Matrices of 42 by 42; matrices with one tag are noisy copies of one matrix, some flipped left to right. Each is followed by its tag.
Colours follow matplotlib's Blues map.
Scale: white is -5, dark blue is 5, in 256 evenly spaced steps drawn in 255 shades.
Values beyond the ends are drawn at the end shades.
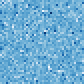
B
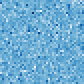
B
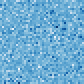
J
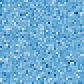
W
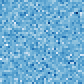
W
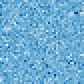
W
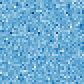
B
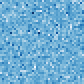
B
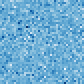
J
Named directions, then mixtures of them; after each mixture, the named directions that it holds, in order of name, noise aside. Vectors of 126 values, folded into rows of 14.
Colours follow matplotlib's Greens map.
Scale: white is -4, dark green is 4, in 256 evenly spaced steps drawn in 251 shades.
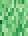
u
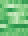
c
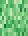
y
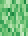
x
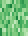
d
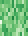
u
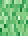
d, x, y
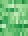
c, u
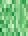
d, u, x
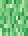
d, y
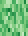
x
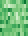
c, x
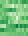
c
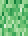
y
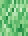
d, u, x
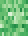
c, u, y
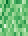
x, y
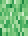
d, y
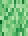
u
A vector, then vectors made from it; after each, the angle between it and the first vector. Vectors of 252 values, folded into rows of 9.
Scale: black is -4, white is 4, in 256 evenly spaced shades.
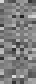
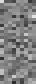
nearly parallel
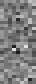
partly opposed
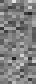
partly opposed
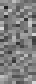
orthogonal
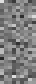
nearly parallel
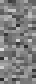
partly aligned
